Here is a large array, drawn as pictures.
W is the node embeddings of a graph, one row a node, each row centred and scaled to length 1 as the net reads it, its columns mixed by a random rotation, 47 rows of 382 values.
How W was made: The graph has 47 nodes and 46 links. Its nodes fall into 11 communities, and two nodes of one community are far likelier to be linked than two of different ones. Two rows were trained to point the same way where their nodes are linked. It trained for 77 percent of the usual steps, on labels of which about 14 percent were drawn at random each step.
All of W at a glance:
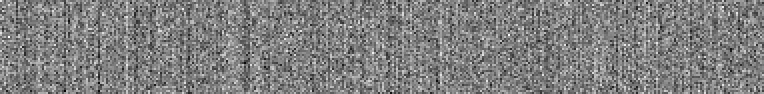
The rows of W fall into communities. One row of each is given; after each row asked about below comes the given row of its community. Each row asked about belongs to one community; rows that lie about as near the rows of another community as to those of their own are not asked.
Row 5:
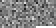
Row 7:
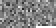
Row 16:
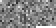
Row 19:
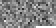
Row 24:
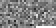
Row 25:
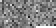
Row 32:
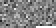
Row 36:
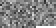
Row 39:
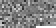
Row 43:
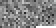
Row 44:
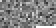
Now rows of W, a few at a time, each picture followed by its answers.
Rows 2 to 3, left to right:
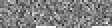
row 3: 5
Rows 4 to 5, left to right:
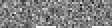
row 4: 44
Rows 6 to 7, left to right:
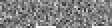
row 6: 7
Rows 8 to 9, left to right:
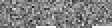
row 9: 16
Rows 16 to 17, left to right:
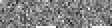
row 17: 25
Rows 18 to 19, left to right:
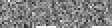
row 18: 25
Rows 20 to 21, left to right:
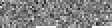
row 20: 36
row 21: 39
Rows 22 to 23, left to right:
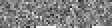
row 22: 43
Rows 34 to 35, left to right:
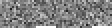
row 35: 24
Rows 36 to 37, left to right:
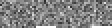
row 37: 19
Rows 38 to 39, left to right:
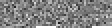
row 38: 32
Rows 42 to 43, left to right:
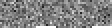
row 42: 5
